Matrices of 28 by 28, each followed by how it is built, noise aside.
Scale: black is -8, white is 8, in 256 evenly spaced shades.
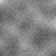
smooth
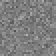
noise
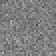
noise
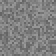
noise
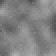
smooth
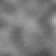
smooth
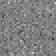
noise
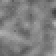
smooth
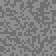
noise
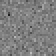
noise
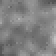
smooth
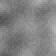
smooth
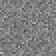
noise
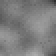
smooth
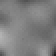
smooth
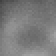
smooth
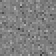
noise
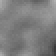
smooth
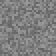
noise
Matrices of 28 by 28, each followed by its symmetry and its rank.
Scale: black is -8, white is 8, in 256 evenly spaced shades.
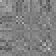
symmetric, rank three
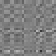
neither, rank two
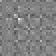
symmetric, rank three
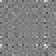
symmetric, rank three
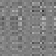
neither, rank two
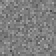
symmetric, full rank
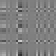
neither, rank one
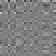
neither, rank three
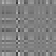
neither, rank one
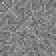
symmetric, full rank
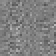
neither, rank five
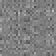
neither, rank five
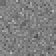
symmetric, full rank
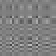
neither, rank one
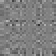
neither, rank three
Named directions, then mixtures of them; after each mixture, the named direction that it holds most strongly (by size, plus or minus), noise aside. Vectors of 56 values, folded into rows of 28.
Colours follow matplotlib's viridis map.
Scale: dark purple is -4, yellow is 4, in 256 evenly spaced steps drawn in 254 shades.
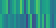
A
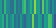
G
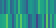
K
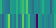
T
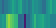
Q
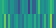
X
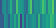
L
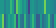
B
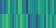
K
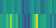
Q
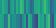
A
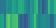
Q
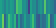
B
